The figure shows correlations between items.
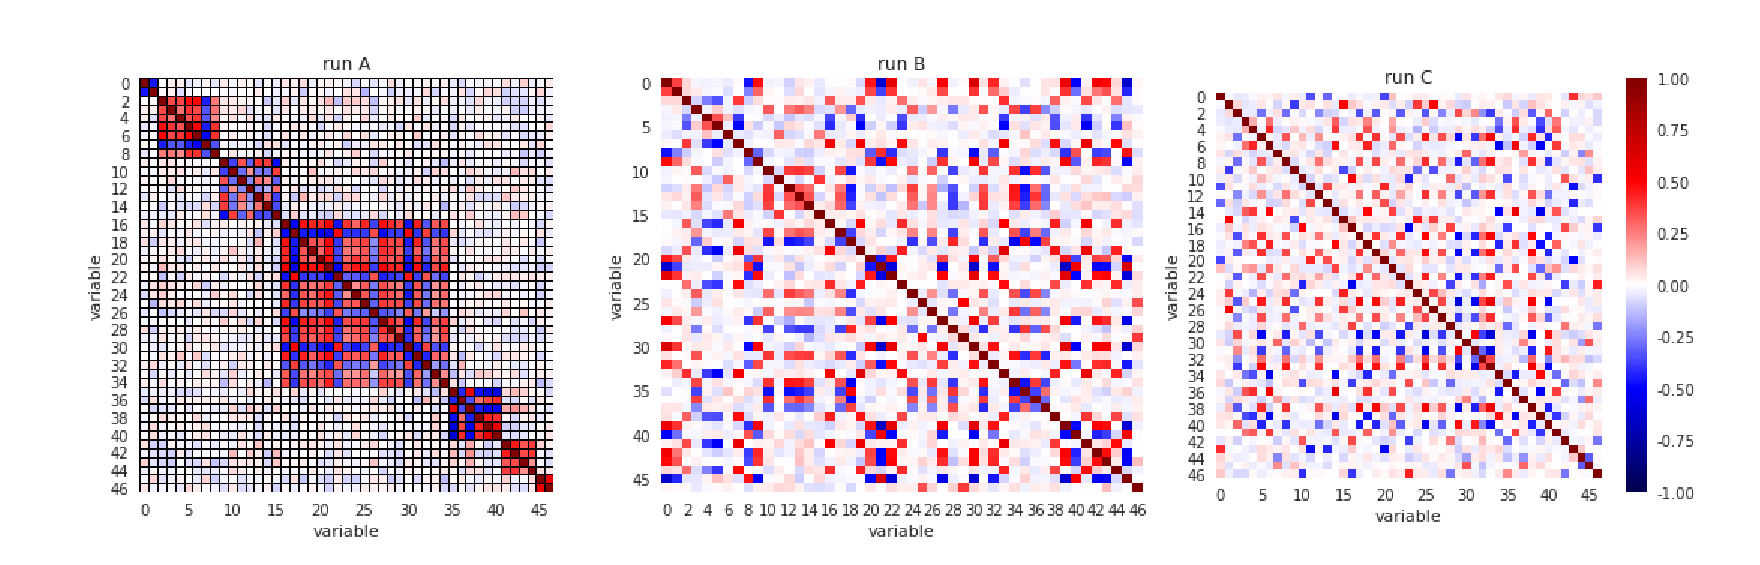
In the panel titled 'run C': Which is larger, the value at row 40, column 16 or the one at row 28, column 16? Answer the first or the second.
the second
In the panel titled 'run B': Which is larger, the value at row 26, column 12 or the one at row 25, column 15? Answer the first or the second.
the first
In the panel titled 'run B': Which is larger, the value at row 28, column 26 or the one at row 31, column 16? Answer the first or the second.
the second
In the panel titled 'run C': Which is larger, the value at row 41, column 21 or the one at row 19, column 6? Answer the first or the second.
the first
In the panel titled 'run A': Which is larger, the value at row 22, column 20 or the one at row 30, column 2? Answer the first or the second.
the second
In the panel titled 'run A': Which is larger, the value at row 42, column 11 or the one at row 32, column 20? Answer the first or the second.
the first
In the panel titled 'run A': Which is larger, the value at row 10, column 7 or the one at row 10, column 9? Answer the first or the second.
the first
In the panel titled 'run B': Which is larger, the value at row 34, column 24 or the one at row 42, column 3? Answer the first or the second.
the first
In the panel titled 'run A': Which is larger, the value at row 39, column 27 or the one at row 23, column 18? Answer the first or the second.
the second
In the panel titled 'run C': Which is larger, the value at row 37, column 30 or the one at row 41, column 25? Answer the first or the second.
the first
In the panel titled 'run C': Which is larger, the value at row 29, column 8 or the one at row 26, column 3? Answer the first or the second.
the second
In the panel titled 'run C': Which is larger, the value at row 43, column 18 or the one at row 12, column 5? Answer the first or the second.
the second
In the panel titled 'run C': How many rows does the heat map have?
47
